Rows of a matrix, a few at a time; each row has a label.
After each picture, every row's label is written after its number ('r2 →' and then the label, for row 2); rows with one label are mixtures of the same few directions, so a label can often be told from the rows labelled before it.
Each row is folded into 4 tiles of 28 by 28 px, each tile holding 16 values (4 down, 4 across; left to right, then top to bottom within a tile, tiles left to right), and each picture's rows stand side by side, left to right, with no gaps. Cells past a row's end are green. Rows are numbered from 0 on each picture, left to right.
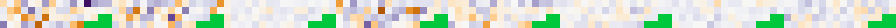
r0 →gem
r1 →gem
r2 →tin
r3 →tin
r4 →gem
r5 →tin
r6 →gem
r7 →tin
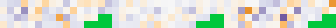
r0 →gem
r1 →tin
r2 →gem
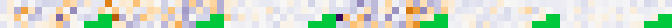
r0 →gem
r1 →tin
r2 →tin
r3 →tin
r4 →tin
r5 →gem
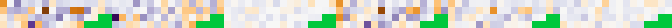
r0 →tin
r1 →tin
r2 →gem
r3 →tin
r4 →tin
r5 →gem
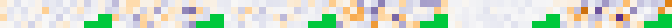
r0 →tin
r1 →tin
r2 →gem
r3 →gem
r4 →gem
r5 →gem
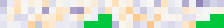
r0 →tin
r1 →gem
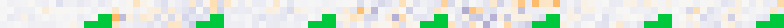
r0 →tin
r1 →tin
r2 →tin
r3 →gem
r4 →gem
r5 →gem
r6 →gem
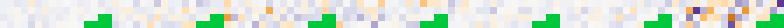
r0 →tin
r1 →gem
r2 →tin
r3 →gem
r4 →tin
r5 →gem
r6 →gem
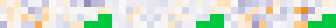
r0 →gem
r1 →gem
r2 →tin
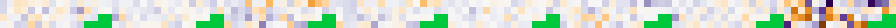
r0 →tin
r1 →tin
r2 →gem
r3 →gem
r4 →gem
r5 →gem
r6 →tin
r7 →gem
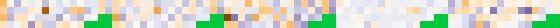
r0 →tin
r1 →tin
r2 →tin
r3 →tin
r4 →tin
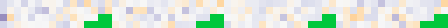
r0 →tin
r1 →gem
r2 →gem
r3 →gem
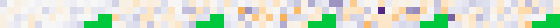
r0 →tin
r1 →tin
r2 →gem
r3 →tin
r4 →tin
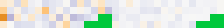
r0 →tin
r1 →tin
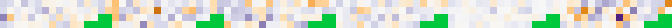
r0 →tin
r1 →tin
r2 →gem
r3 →gem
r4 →tin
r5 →gem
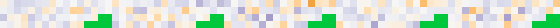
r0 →tin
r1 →gem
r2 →gem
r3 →gem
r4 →gem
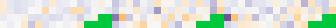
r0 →tin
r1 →tin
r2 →tin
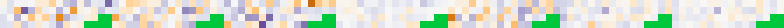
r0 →gem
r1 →tin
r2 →gem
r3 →gem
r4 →tin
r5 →tin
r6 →tin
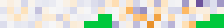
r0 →gem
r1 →gem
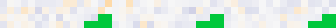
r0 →gem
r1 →tin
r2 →gem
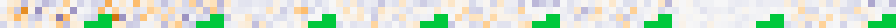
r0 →gem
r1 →tin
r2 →tin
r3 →gem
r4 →gem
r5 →gem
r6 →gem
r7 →gem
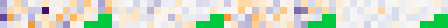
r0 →tin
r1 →gem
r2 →tin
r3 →tin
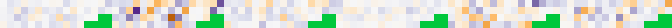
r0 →gem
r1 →gem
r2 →gem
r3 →tin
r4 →gem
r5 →gem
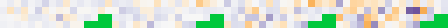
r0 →gem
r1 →gem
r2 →gem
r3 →tin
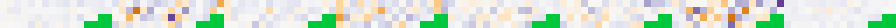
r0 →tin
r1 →gem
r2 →tin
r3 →tin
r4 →tin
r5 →gem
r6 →gem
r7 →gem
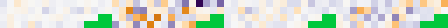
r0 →tin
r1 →gem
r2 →gem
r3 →gem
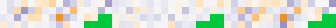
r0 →gem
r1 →gem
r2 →gem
